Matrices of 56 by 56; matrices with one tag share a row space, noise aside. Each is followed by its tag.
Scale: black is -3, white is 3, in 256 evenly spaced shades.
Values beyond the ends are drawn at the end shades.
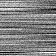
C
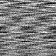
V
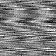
V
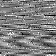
V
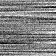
C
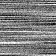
C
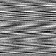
V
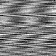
V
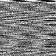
V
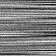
C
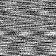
V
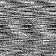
V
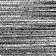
C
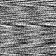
V
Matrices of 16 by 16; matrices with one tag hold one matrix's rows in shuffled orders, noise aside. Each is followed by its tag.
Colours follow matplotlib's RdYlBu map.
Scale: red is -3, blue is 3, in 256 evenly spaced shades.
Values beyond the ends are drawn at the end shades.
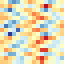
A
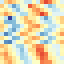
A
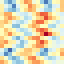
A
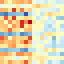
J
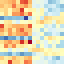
J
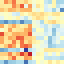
J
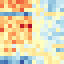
J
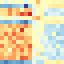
J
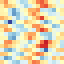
A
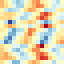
A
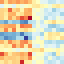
J
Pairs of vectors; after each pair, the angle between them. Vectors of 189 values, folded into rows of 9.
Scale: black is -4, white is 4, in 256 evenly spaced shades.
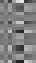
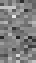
orthogonal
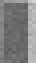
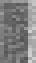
nearly parallel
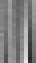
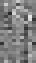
partly opposed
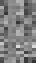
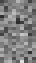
partly aligned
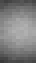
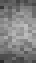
nearly parallel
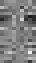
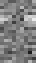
nearly opposite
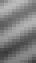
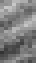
nearly parallel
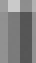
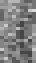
partly aligned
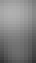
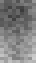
nearly opposite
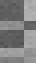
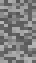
orthogonal
